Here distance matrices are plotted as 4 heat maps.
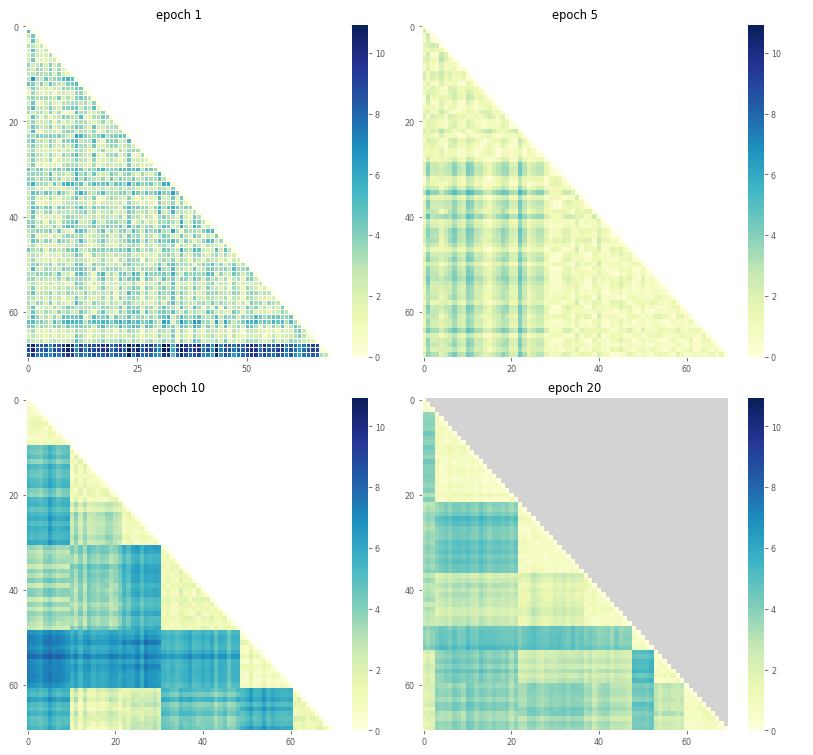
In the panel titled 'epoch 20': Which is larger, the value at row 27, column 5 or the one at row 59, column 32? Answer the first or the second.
the first
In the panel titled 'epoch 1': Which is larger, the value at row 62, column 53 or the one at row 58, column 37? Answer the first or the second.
the first
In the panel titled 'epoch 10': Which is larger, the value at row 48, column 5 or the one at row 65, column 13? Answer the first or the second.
the first
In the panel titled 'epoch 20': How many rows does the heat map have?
70
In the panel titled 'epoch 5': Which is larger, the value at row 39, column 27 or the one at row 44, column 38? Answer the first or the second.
the first
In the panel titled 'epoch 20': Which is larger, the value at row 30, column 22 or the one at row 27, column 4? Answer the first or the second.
the second
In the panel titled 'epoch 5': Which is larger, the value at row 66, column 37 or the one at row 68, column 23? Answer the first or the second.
the second
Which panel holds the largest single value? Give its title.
epoch 1
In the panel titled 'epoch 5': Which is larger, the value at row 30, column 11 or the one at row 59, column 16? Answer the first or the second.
the first
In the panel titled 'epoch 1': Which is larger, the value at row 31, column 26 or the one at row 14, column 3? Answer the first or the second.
the first
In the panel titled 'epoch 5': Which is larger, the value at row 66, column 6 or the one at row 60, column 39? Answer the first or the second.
the first
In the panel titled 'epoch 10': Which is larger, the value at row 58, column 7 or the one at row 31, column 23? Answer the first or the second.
the first
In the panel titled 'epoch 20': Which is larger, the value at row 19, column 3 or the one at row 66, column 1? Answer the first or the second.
the second
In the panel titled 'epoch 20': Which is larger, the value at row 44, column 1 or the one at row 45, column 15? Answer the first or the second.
the first
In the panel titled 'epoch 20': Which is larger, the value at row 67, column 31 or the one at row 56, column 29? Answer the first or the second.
the first
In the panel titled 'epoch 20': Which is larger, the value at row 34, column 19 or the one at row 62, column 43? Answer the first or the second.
the first
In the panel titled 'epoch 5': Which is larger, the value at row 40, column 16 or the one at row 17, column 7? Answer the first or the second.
the first
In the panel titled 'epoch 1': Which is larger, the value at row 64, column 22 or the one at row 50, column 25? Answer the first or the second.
the second
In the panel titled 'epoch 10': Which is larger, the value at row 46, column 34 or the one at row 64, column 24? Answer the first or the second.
the second
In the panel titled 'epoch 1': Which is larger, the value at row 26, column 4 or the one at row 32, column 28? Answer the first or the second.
the second
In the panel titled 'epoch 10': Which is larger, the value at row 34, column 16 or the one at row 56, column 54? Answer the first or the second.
the first
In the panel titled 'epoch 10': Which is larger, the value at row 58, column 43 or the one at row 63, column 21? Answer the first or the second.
the first
